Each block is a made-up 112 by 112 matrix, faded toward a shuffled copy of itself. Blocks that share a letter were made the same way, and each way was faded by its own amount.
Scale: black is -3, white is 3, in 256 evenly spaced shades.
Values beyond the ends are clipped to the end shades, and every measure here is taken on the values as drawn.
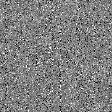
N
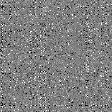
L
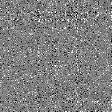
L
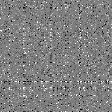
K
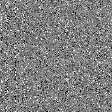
N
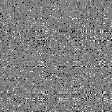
K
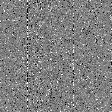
N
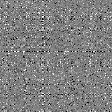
K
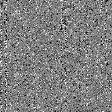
N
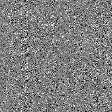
N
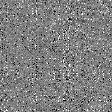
L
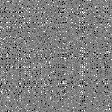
K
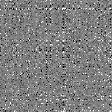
K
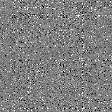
L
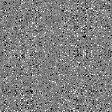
L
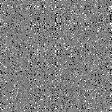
L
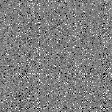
L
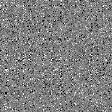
L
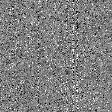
N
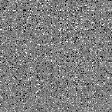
L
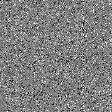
N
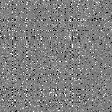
K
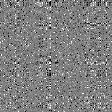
K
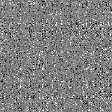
L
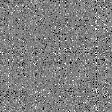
L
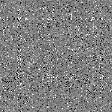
L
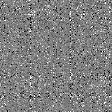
L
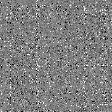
L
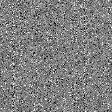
N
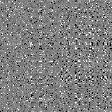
K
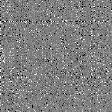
K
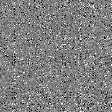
L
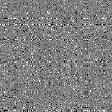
K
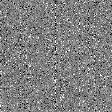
N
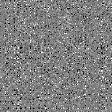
L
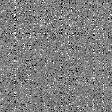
L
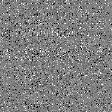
L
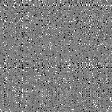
K
